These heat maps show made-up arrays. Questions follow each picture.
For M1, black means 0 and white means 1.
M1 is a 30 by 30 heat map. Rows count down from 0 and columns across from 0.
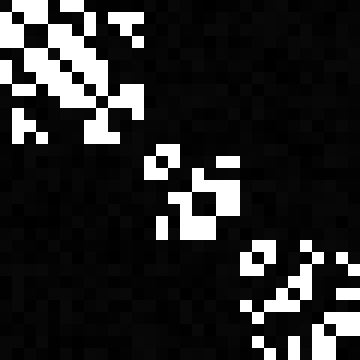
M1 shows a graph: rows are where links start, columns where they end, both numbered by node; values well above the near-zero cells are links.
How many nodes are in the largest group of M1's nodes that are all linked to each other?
4
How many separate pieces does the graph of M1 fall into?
3
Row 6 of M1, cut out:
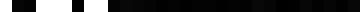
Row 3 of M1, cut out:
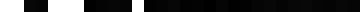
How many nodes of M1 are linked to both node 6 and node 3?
3
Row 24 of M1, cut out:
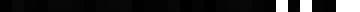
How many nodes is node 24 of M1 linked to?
4
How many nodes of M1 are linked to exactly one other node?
0
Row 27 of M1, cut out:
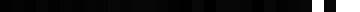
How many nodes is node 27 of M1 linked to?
3
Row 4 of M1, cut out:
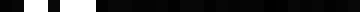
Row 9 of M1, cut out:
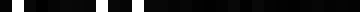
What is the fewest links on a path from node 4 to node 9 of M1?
3
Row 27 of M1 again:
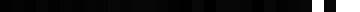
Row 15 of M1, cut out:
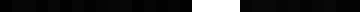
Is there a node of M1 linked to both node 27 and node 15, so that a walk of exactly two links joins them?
no
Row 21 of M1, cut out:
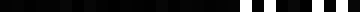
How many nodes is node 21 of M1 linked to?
4
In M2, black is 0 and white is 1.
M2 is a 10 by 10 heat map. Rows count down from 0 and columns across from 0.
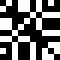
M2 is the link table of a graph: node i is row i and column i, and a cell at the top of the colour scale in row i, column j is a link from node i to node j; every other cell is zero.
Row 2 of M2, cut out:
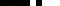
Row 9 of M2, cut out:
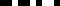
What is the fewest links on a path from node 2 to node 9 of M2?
1
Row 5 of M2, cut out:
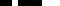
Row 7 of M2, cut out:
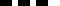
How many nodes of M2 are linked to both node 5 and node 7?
3
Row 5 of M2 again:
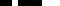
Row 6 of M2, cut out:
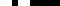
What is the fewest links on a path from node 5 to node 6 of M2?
3
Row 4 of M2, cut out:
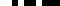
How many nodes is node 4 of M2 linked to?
4
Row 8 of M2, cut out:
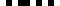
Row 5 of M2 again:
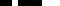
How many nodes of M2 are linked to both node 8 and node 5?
3
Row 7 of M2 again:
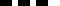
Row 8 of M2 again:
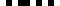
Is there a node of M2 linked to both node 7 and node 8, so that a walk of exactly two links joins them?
yes
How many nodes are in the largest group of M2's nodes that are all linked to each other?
5
